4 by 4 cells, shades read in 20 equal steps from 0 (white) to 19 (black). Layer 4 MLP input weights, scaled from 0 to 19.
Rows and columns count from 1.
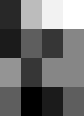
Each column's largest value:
17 19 17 12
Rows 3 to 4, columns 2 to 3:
15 9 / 19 17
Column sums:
53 51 42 30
